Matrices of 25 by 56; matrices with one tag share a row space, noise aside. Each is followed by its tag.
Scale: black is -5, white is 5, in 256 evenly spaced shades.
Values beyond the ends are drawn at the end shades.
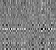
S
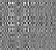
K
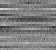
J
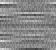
J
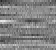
J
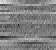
J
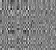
K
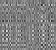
S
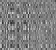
K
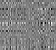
S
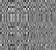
K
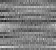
J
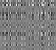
S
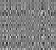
S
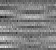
J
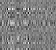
K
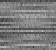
J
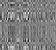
K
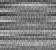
J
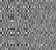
K
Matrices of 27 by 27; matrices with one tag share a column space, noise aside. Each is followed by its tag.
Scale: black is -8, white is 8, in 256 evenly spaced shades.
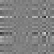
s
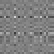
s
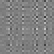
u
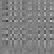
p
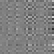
u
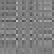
p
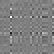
s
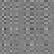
u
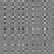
u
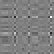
s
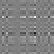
s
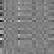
p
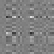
s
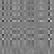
p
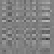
p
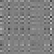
u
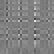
p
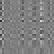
p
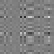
s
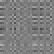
u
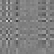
p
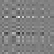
s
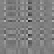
p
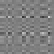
s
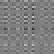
u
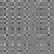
u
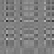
p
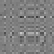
s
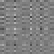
u
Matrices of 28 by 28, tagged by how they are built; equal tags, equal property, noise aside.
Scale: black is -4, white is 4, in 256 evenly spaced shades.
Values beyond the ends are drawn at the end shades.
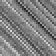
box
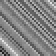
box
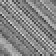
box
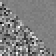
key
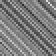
box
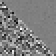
key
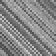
box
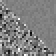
key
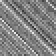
box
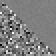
key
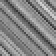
box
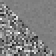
key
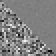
key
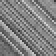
box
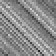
box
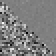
key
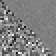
key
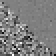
key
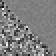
key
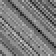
box
